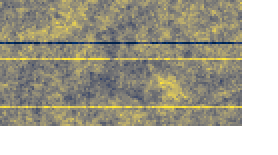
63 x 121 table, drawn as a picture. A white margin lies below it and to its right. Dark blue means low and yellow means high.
A few values lie far out on both sides of the bulk. The grain runs across in streaks. No overall slope runs across the table. Rows 22, 30 and 54 differ from the rows beside them.
